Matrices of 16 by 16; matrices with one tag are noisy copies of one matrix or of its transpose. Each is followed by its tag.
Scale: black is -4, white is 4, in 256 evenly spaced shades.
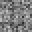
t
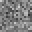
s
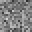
s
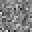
t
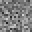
s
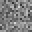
s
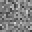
s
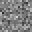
t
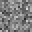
t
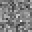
t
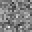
t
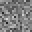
s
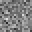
s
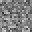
s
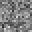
t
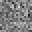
s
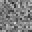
s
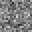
t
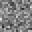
t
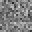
s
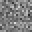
s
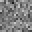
s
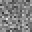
s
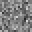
t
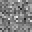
t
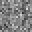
t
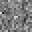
t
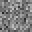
t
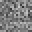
s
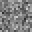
t
